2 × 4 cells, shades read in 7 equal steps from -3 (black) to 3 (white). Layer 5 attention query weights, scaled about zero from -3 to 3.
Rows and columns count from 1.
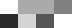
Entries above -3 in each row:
4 4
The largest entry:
3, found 2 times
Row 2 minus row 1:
-5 1 -2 3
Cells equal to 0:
1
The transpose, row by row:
3 -2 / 1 2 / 1 -1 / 0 3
